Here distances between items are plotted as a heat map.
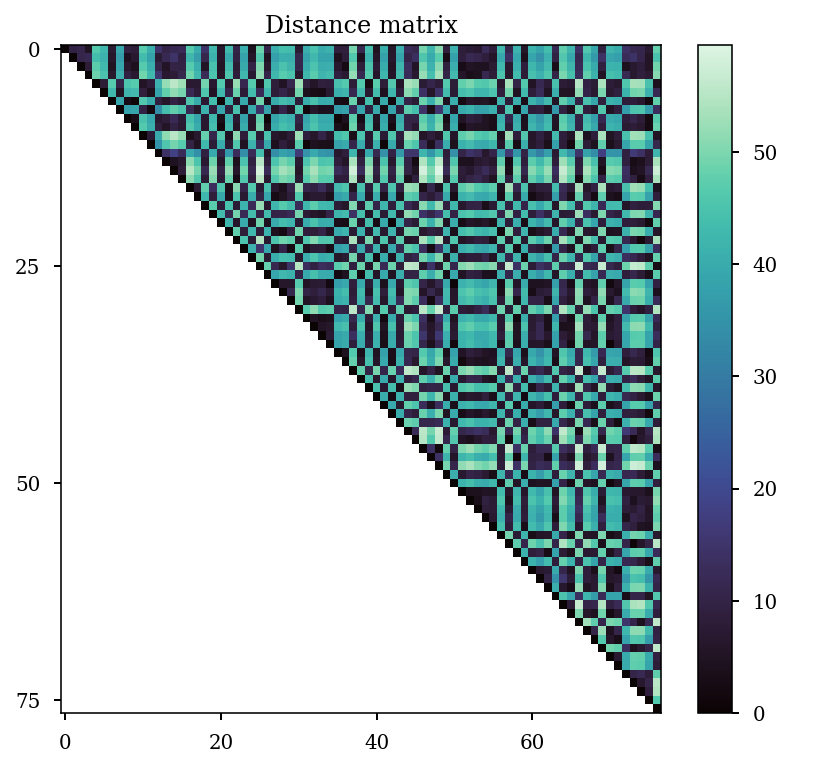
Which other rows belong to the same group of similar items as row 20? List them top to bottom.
0, 1, 2, 3, 6, 8, 9, 12, 13, 14, 15, 18, 22, 24, 26, 30, 35, 36, 38, 40, 42, 44, 45, 49, 51, 52, 53, 54, 55, 57, 59, 63, 66, 69, 72, 73, 74, 75
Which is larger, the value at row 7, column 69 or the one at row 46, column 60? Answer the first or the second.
the first
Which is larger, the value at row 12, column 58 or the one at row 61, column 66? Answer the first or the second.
the second
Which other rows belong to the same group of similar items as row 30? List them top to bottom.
0, 1, 2, 3, 6, 8, 9, 12, 13, 14, 15, 18, 20, 22, 24, 26, 35, 36, 38, 40, 42, 44, 45, 49, 51, 52, 53, 54, 55, 57, 59, 63, 66, 69, 72, 73, 74, 75
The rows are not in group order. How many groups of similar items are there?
2
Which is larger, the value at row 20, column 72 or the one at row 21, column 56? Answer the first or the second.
the first
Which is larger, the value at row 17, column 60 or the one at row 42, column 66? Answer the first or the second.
the second
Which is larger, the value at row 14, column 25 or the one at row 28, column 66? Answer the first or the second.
the first
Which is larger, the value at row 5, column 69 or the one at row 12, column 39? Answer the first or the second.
the first
